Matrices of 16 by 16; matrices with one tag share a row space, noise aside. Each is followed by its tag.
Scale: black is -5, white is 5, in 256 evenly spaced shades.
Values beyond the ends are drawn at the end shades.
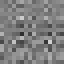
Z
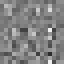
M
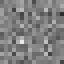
Z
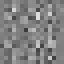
M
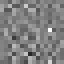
M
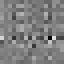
Z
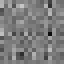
Z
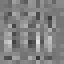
M
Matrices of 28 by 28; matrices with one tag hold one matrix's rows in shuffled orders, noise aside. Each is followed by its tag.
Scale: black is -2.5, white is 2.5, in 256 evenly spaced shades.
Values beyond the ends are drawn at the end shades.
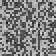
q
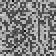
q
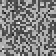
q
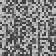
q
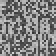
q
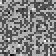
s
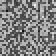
q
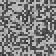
s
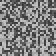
q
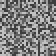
q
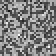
s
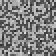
s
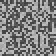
q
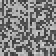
s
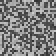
s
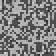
s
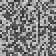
q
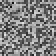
s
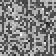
s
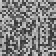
q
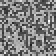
s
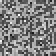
s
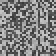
q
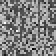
q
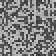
s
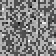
q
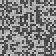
s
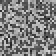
s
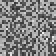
q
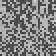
q
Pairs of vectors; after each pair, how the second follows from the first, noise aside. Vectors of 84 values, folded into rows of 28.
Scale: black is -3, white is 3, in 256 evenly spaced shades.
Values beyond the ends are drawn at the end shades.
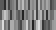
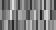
wrapped around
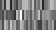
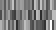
wrapped around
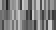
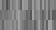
shrunk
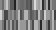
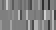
partly zeroed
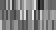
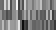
wrapped around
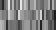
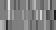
partly zeroed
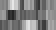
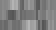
shrunk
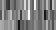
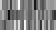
wrapped around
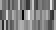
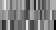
wrapped around
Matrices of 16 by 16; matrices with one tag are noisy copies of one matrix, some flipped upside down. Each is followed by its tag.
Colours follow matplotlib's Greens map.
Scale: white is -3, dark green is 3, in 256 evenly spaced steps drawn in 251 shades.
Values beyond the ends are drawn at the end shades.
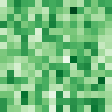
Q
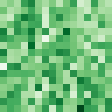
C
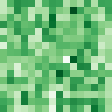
Q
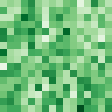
C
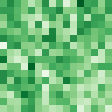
C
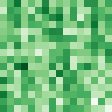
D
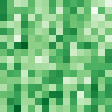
D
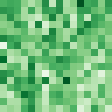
C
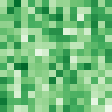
D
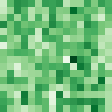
Q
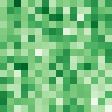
D
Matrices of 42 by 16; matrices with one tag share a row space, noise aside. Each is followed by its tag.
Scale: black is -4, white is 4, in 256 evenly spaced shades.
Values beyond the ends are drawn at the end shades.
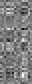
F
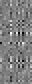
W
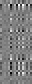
W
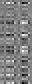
F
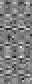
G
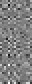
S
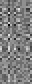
S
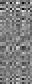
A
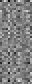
S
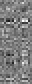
F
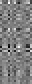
S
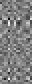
S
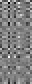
S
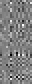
W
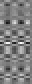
G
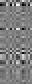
A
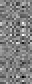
A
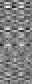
G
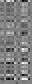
F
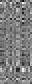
A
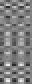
G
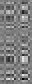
F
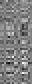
F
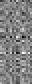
A
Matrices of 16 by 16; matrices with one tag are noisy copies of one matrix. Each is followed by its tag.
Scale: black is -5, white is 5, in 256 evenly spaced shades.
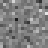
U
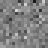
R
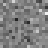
U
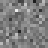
R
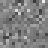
R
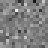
R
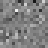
R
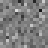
R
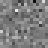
R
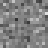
U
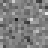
U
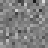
R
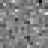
U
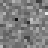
U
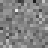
R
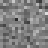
U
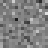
U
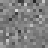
R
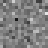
U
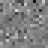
R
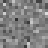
U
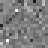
R
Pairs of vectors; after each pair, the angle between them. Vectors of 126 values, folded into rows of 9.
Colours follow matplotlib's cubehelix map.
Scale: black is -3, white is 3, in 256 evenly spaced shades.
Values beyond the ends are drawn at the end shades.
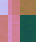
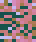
orthogonal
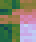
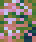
partly opposed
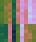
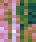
nearly opposite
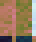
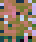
partly aligned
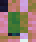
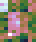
nearly opposite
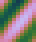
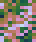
partly aligned
